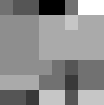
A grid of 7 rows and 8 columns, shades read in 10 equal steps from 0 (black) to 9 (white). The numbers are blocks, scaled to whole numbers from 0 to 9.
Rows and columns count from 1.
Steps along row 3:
same same up same same same same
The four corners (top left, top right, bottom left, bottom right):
4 9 3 7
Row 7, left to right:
3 3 2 7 7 3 7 7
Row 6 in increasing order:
2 4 4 4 4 6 6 6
